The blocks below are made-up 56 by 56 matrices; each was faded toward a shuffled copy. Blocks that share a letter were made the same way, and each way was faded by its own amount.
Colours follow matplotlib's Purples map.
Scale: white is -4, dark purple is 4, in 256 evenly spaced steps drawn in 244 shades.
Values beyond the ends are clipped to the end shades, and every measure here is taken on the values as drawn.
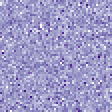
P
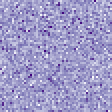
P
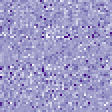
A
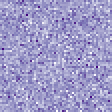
P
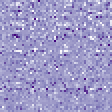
A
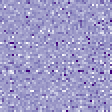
A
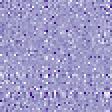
A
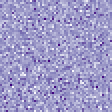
P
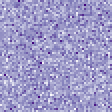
P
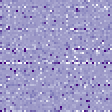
A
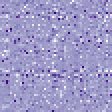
A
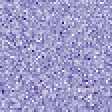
P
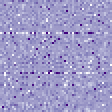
A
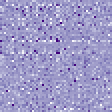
A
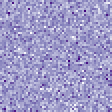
P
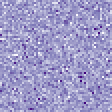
P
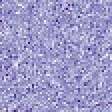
P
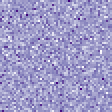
P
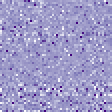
A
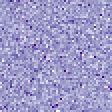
P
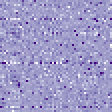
A
